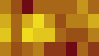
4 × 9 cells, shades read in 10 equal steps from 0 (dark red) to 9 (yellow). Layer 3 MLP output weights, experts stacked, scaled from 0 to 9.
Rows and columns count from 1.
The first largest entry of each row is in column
8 4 3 1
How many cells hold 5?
6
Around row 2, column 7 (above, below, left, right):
4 3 3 5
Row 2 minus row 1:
2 1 7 5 2 -1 1 -1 3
